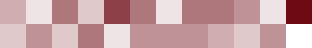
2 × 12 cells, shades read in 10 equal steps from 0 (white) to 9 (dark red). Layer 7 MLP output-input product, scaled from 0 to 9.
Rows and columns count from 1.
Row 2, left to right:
2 4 2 5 1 4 4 4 3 2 4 0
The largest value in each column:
3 4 5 5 7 5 4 5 5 4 4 9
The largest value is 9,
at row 1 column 12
